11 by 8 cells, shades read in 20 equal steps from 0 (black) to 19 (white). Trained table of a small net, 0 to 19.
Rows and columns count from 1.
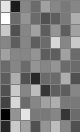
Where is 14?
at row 8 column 4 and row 11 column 6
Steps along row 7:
up down down up same up down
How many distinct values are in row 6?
3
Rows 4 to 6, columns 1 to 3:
10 7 10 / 12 10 10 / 8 10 8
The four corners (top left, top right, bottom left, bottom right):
17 10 3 6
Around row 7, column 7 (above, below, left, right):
8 7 8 6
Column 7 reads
9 9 7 10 12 8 13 7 9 4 10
